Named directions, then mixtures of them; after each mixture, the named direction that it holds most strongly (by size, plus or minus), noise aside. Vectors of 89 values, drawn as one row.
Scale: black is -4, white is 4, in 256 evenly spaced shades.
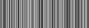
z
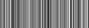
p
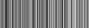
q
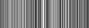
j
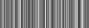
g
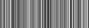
p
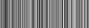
q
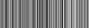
q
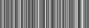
g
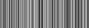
z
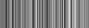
q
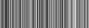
q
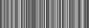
g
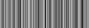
g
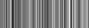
p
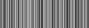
z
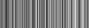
q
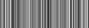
p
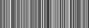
p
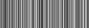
z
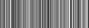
p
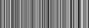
p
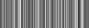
g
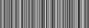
g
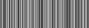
z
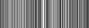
j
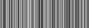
z
